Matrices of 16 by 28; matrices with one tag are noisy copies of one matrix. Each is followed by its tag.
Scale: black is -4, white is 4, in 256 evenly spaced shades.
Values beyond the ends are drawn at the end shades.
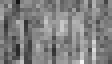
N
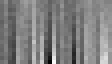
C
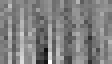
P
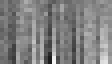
C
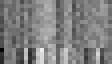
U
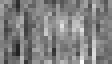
N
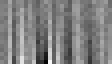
P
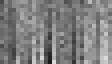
C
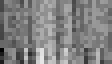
U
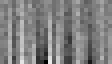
P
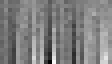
C
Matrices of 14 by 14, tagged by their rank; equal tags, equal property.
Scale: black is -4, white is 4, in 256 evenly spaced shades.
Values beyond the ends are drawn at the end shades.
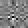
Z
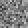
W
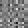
Z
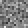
W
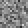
W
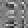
Z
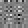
Z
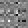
Z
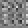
Z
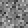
W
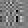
Z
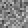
W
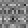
Z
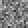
W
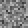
W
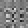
Z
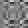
Z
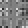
Z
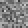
W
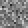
W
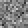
W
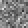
W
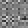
Z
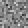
W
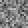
W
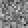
W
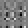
Z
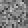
W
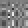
Z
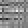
Z
